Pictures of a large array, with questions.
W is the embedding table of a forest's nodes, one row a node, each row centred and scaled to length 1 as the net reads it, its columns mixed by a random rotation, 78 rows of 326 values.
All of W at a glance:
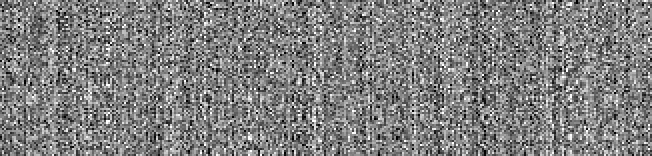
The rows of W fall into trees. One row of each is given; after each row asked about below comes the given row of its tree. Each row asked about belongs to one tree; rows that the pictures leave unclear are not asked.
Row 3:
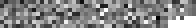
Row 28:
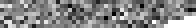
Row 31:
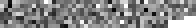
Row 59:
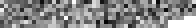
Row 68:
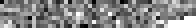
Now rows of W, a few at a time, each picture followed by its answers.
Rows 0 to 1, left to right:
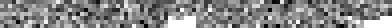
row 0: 28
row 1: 68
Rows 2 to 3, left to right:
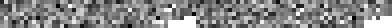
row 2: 68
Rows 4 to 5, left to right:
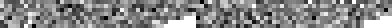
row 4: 28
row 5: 31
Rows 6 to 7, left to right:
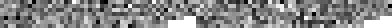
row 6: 59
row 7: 59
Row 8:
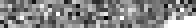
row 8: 28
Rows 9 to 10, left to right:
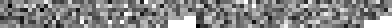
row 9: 31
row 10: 31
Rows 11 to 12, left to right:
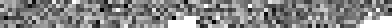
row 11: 59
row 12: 28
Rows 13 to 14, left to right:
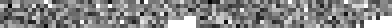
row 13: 31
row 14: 3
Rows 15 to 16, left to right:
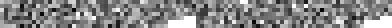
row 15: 59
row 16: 31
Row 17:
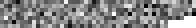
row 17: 68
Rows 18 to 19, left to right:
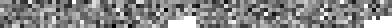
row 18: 59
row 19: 3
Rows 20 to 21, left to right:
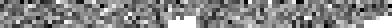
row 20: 3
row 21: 59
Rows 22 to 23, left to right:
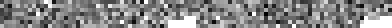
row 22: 31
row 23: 28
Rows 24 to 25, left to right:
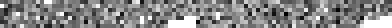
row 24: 31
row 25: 28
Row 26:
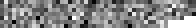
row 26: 68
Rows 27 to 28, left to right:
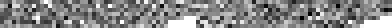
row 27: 31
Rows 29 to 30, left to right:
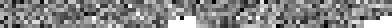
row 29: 3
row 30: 68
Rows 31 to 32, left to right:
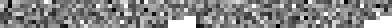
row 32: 31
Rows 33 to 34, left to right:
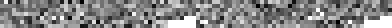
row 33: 68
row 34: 28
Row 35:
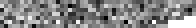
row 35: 28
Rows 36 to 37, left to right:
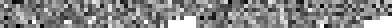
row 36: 3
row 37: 59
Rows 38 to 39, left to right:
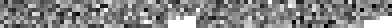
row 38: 3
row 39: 59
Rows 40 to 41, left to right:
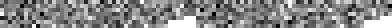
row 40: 59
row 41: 59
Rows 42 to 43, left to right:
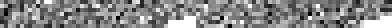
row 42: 31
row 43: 28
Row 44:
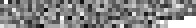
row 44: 68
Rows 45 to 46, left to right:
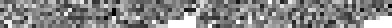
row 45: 28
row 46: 59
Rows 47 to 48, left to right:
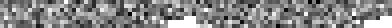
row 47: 68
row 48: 68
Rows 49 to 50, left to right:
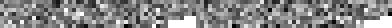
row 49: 68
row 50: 68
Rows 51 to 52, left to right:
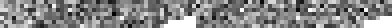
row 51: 28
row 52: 59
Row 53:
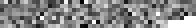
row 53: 68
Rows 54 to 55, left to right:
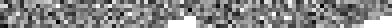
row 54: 31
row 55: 59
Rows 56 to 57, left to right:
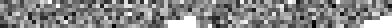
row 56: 31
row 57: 59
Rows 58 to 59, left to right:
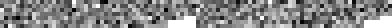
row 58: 59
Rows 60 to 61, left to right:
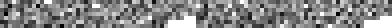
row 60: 31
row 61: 31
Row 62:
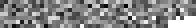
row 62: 3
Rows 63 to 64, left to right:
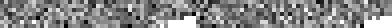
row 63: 68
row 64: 3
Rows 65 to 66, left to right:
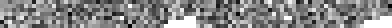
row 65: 28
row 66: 59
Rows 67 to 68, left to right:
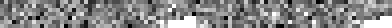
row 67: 68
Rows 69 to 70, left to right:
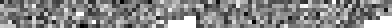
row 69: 68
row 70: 31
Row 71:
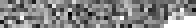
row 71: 28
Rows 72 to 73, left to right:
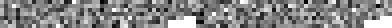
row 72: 59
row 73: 31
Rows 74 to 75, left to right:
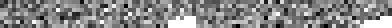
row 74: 3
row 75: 68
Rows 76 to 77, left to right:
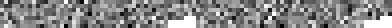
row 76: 68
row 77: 68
